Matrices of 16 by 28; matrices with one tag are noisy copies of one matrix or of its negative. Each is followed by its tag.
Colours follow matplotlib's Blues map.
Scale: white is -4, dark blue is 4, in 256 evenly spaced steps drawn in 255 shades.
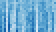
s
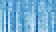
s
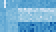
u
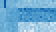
u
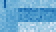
u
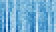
s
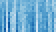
s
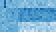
u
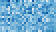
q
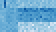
u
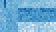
u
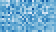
q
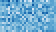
q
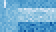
u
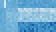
u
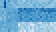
u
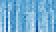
s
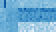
u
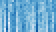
s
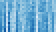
s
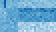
u
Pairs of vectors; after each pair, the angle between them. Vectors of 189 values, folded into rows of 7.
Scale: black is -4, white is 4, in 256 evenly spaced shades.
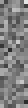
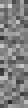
partly opposed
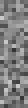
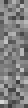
partly aligned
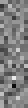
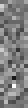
nearly opposite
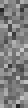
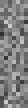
partly opposed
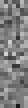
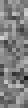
orthogonal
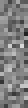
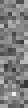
partly opposed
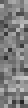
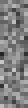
orthogonal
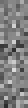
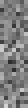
nearly opposite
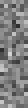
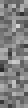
nearly opposite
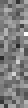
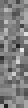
nearly parallel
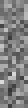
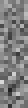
nearly parallel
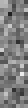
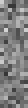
partly aligned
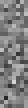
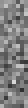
nearly parallel
